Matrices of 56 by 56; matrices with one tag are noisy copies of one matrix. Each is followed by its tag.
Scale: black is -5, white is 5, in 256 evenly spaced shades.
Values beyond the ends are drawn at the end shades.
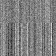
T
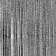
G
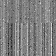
T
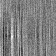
G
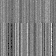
T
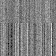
T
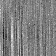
G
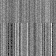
T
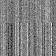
T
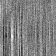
G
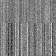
T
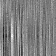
G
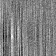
G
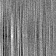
G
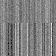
T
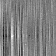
G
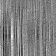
G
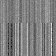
T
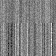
T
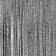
G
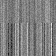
T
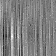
G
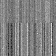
T
